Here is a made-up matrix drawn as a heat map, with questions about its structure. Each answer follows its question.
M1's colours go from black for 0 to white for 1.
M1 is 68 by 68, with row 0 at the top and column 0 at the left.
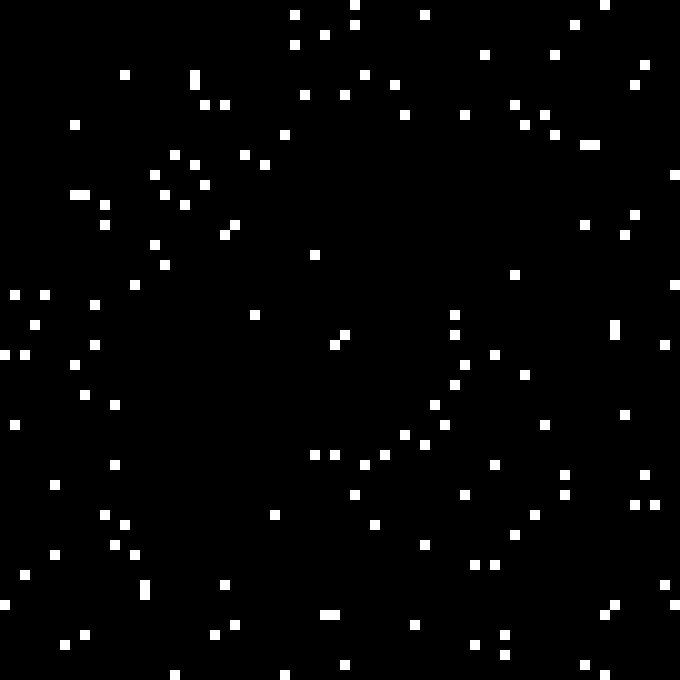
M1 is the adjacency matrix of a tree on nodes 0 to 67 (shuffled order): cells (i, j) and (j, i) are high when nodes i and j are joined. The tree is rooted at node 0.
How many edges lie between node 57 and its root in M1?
3
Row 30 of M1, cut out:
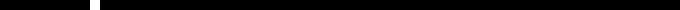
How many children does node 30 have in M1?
0
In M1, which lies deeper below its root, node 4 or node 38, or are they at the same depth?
node 4
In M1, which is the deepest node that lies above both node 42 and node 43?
11
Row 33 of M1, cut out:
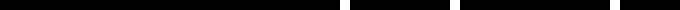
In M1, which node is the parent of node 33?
61
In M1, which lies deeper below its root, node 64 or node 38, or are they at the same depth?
the same depth
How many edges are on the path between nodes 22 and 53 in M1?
3
